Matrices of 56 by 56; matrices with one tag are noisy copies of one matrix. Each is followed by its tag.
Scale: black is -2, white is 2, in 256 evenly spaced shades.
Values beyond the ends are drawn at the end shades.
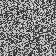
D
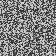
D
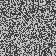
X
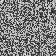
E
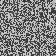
E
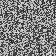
D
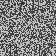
X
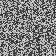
D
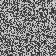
E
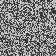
E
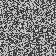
D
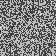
X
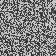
E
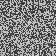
X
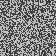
X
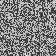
E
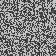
E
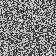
D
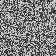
E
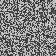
E
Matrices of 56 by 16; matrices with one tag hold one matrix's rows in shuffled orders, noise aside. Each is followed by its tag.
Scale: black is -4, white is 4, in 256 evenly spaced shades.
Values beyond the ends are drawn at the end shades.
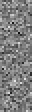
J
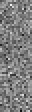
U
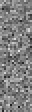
J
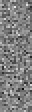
J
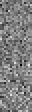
U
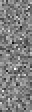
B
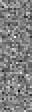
J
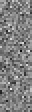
U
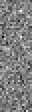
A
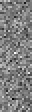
B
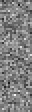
J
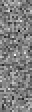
J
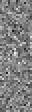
B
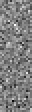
B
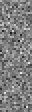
A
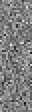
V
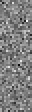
A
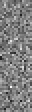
U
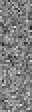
J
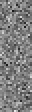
B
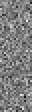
V
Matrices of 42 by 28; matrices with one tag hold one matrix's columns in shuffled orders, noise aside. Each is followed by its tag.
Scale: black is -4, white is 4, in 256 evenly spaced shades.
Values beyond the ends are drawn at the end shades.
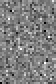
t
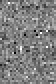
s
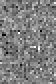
s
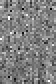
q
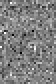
s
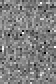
s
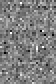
s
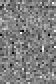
s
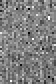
q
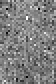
q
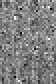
q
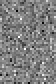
t
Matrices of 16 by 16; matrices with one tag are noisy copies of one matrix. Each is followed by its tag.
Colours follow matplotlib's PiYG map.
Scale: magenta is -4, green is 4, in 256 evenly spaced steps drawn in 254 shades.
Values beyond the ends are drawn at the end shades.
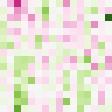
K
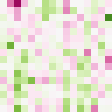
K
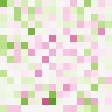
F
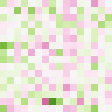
F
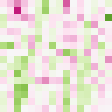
K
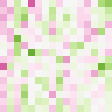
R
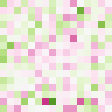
F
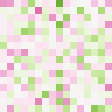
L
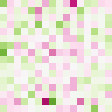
F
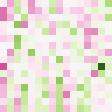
R
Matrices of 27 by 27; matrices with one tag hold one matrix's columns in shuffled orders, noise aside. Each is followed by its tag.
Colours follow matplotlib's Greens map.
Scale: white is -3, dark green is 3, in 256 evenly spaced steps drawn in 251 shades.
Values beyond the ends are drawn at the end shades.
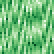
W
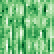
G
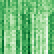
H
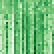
H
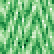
W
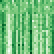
H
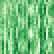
G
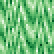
W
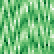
W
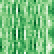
G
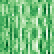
G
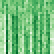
H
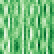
G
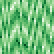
W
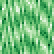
W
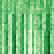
H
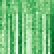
H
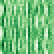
G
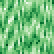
W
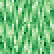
W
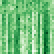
H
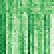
H
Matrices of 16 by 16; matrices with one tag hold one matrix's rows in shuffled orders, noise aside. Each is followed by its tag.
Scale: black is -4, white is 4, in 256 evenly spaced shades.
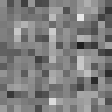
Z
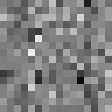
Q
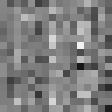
Z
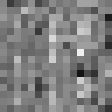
Z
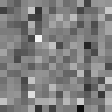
Q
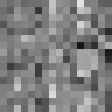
Z
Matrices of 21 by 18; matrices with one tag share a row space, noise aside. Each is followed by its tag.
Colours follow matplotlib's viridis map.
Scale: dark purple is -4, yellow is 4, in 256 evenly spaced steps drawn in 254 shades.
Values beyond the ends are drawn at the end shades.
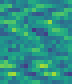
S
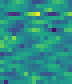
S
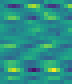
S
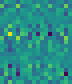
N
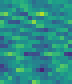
S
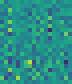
N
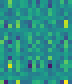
N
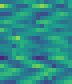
S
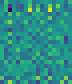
N
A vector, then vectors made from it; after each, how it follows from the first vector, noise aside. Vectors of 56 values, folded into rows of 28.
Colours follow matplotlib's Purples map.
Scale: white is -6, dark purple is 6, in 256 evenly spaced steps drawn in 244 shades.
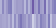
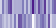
scaled up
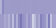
partly zeroed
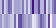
scaled up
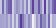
scaled up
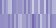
negated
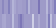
partly zeroed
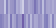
reversed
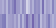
wrapped around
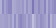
shrunk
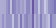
sign-scrambled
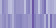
sign-scrambled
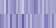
reversed
